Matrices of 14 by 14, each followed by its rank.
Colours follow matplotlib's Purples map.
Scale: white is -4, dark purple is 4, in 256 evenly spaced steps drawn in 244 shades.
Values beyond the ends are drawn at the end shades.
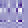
one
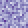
full rank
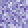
full rank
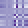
one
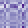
two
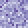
full rank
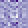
two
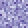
full rank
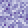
full rank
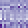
two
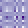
one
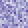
full rank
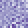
three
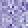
three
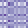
one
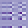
one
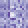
three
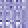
two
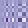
one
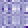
two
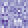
three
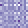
two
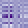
one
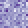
three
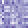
three
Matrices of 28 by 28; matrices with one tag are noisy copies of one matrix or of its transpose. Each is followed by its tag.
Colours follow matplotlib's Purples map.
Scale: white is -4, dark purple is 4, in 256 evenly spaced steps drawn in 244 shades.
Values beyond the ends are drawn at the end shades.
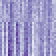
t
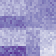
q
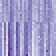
t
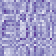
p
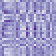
p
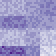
q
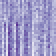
t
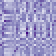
p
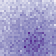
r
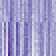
t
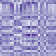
p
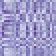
p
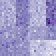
q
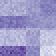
q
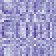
p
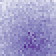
r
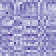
p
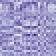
p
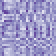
p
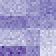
q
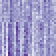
t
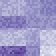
q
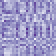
p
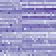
t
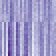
t
